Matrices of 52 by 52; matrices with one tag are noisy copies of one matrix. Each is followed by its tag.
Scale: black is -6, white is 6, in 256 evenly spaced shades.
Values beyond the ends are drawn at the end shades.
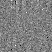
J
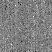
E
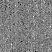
E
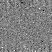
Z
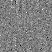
J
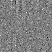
J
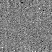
Z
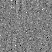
J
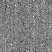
E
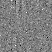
J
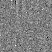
J
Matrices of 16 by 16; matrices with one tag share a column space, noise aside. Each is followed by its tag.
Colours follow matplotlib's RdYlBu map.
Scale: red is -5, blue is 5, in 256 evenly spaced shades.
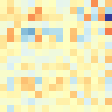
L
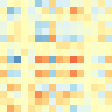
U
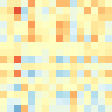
U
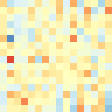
U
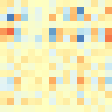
L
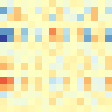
L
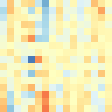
U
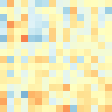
U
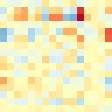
L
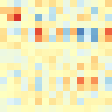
L
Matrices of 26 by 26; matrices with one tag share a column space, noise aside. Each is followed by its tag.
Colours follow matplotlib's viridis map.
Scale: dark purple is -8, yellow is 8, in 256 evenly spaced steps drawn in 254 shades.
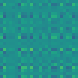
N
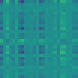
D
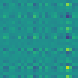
N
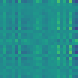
D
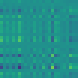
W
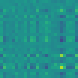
W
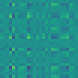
N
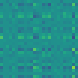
N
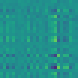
W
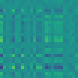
W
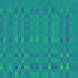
W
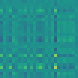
W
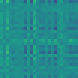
D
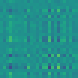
W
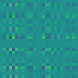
N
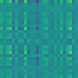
D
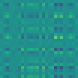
N
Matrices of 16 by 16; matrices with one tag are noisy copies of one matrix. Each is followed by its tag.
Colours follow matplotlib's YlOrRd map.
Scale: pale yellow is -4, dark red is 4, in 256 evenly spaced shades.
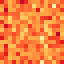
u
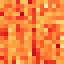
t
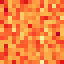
u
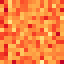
u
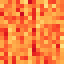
t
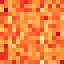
u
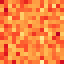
u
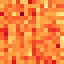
t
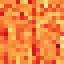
t
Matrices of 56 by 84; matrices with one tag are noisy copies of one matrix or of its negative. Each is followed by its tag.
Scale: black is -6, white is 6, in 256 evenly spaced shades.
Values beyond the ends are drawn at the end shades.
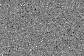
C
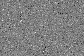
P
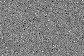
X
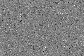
P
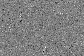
P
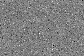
X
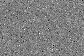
X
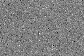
X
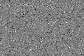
C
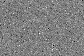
X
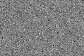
X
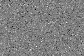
C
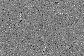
P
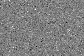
C
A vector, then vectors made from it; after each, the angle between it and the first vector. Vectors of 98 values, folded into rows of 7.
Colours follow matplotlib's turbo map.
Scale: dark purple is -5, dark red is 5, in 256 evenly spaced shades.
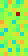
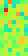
partly aligned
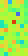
nearly opposite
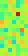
nearly parallel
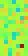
orthogonal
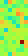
partly aligned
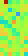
partly opposed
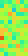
partly opposed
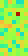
nearly parallel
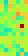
partly aligned
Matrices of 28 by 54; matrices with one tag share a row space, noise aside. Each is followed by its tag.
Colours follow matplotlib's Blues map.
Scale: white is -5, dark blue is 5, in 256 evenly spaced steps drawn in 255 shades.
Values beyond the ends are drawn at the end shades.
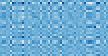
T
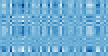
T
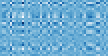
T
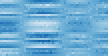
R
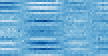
R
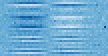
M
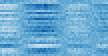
R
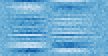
M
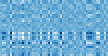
T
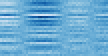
R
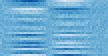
M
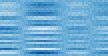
R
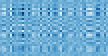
T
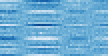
R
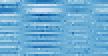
R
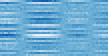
R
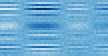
R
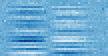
M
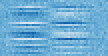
M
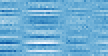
R
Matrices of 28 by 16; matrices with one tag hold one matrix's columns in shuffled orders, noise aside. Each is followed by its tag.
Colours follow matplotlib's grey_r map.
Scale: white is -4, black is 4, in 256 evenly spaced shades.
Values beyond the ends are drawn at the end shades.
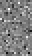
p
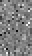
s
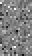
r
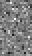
p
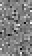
s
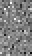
p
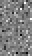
p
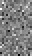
r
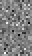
s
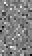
r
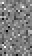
r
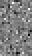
p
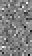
r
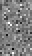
s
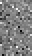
r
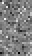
p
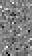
r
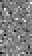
p
